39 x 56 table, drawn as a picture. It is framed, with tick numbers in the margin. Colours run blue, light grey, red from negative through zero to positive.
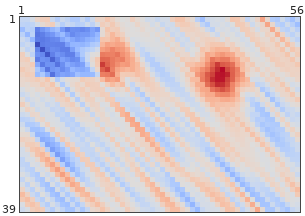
An odd patch, lower than its surroundings, sits in the top left. The ninth with the lowest average is the top left. Two bumps rise from the field. The top right is the ninth with the highest average.
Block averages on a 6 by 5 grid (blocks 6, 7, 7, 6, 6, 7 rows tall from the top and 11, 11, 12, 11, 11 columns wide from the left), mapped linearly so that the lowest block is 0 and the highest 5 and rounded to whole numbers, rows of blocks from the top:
0 2 2 2 2 / 0 3 2 5 3 / 2 3 2 4 2 / 2 2 2 3 2 / 2 2 2 2 2 / 2 2 2 2 2
